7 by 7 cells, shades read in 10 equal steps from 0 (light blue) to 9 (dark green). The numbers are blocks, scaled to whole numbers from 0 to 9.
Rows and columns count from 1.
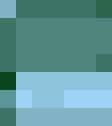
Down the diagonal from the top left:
2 5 5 5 1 0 2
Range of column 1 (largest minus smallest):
7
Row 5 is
9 1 1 1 1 1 1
